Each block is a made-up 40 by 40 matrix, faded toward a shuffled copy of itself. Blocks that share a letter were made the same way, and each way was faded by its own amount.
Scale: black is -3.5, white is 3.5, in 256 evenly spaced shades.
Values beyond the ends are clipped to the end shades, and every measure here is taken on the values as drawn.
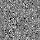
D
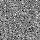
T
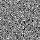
D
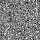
D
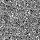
D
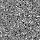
D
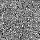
D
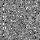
D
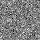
T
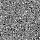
T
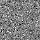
D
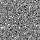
D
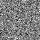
T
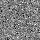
T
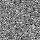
T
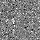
D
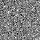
D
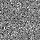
T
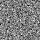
T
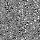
D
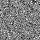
T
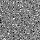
D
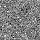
T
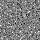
T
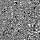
D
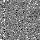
D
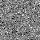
T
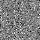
D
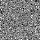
D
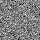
T
